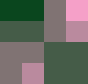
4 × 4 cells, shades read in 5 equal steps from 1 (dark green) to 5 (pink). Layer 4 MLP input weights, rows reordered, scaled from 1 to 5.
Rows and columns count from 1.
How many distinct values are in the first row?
3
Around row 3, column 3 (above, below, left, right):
3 2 3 2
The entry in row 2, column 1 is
2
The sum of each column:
9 10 10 13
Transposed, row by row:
1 2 3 3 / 1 2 3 4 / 3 3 2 2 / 5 4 2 2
